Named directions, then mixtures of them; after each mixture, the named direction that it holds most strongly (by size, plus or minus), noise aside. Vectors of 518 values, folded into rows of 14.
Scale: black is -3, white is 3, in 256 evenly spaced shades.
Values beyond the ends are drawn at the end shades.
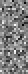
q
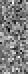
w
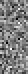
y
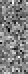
w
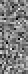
y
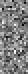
q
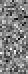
q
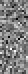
y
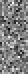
w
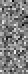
q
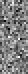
w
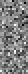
q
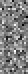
q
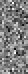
q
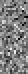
q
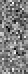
w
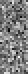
w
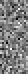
y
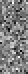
w
